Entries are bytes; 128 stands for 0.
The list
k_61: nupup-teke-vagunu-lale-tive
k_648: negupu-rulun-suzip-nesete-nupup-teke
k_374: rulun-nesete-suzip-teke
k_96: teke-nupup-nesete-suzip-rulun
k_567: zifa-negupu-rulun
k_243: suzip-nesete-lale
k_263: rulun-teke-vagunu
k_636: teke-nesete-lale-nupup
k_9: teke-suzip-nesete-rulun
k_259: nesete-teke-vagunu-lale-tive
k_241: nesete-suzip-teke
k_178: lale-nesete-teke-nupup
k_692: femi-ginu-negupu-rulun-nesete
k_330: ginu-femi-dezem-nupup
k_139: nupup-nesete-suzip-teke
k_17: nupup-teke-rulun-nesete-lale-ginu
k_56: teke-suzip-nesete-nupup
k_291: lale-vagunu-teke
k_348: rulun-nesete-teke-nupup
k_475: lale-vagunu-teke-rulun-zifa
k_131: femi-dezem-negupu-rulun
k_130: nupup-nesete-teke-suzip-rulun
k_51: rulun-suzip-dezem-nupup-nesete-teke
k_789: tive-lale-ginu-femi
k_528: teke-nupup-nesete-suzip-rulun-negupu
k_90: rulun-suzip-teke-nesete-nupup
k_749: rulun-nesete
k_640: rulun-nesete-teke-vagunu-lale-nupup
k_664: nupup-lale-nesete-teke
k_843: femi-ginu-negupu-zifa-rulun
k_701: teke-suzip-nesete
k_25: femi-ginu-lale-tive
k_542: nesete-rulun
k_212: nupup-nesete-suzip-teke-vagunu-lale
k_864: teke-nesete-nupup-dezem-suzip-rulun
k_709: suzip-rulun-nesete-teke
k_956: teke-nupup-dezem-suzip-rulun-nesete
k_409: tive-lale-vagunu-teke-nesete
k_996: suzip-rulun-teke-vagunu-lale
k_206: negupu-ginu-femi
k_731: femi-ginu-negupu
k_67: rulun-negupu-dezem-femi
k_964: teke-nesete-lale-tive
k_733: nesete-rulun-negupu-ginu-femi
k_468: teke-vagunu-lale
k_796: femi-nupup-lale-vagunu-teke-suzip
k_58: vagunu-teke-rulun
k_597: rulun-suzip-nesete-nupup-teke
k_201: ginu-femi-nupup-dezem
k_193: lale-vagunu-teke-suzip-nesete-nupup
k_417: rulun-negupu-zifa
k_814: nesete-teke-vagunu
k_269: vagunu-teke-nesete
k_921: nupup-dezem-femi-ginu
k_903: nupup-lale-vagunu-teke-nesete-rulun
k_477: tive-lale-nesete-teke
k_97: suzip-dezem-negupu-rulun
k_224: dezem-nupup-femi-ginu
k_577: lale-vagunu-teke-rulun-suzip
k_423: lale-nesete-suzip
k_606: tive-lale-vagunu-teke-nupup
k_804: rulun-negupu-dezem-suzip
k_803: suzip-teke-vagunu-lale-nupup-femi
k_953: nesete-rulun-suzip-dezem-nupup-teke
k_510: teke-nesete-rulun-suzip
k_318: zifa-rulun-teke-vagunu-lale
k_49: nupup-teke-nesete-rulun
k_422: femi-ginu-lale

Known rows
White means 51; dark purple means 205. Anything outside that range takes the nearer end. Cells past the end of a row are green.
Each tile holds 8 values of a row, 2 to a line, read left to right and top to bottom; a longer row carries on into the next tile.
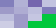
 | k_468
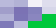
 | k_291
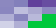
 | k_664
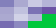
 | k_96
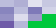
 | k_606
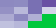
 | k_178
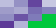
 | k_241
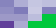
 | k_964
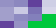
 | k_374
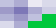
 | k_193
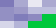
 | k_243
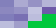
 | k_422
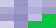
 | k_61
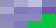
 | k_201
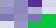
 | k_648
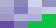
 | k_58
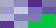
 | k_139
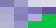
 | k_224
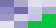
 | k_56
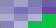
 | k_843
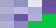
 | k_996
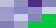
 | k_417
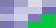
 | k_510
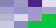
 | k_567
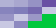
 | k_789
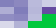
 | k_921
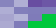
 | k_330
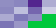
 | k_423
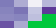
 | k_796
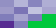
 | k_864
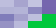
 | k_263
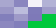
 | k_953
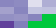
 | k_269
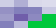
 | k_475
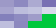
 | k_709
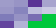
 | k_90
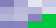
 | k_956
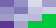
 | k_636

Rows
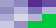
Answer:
k_477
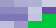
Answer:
k_25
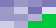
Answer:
k_348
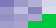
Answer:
k_749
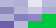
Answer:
k_903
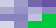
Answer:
k_259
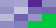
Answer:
k_212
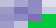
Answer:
k_577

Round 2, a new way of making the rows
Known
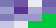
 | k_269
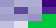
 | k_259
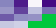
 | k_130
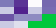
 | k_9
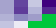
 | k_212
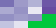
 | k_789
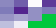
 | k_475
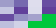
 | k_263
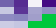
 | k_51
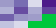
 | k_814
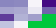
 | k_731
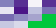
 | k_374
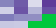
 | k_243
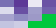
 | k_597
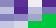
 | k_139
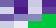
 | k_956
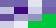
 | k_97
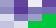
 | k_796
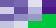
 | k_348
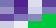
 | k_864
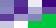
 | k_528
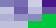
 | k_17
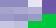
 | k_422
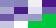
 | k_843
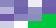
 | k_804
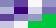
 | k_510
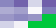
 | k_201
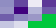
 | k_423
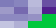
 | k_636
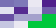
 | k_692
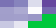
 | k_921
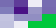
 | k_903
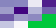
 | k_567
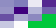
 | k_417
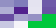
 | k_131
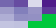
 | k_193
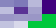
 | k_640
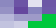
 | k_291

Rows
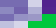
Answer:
k_178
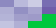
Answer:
k_25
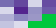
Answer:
k_648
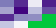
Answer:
k_96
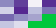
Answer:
k_241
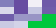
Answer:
k_701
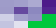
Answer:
k_61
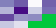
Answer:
k_542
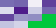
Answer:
k_749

